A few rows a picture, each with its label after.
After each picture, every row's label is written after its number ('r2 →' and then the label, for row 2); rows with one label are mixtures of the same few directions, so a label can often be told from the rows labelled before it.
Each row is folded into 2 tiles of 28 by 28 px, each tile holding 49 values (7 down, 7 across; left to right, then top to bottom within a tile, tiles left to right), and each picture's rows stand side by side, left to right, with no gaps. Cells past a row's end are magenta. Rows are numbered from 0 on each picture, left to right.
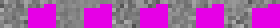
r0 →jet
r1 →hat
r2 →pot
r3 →jet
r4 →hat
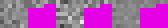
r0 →pot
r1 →jet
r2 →jet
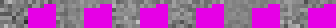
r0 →jet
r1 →hat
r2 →jet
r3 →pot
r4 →pot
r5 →hat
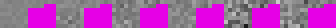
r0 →jet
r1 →hat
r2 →pot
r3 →jet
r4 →pot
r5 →hat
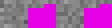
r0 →jet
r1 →jet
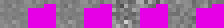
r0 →pot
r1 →pot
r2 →pot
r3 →jet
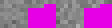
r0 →pot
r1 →pot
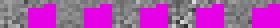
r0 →hat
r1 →pot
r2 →hat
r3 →hat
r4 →jet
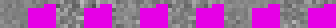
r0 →pot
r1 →jet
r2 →jet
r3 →jet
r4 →hat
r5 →pot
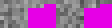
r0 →hat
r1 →jet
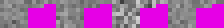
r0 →pot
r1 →hat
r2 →jet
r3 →pot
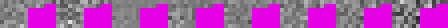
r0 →pot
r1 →pot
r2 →hat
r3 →hat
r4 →jet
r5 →jet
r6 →jet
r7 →jet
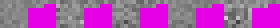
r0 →pot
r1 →jet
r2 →pot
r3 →pot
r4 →hat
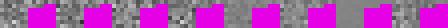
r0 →pot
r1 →jet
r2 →jet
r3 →hat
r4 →jet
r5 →jet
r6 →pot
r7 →hat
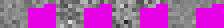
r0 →pot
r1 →pot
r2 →pot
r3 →jet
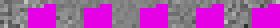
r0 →hat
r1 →hat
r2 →pot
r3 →jet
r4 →pot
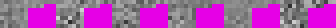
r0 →hat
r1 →hat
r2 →pot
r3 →hat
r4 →hat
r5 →pot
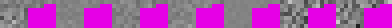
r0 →hat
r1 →pot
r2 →jet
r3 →pot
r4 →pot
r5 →jet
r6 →pot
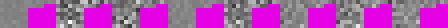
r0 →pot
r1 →pot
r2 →hat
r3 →pot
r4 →pot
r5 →pot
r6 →pot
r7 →jet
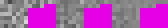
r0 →jet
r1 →hat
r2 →hat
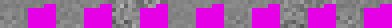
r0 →hat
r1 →pot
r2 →pot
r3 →pot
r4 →hat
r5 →pot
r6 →hat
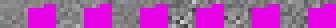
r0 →hat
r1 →pot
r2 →jet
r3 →hat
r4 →hat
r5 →jet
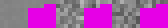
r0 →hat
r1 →jet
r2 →jet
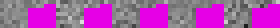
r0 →pot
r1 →jet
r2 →pot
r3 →hat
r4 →pot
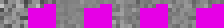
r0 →jet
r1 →hat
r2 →hat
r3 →jet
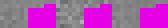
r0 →hat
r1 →jet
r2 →hat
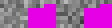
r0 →jet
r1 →jet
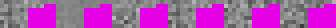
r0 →hat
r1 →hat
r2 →hat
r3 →hat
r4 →jet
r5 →pot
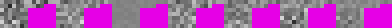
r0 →pot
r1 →jet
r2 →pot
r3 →jet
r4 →pot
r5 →hat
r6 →hat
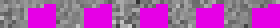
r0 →hat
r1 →pot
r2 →hat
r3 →pot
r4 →pot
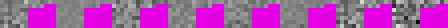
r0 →hat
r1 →jet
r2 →jet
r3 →jet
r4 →pot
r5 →pot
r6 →hat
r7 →jet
